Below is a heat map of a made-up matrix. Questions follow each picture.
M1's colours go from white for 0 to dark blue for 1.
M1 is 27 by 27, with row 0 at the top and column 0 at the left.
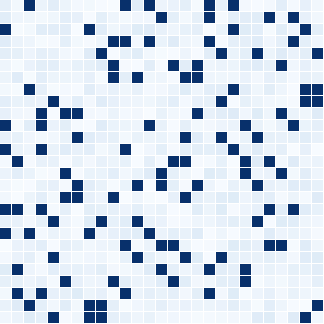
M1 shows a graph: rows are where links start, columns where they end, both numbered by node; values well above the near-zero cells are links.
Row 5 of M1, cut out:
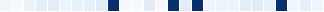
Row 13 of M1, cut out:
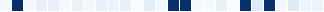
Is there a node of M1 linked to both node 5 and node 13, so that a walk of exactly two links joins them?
yes
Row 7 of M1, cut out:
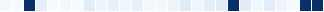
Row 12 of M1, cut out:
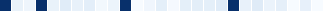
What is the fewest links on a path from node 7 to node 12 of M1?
2
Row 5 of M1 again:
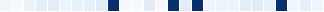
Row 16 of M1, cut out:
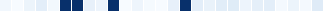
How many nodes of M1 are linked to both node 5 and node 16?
1
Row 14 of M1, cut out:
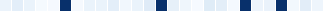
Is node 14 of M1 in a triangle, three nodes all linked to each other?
yes
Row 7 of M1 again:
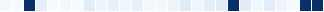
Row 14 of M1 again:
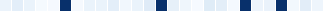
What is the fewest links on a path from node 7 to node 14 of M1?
5
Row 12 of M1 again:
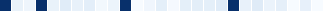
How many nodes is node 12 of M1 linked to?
4
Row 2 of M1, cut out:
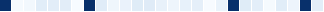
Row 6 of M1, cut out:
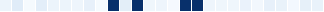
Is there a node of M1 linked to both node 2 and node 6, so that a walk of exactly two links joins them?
no
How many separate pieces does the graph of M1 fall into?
1
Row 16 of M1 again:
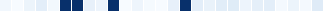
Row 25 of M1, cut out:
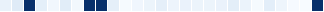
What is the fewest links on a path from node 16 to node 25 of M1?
5
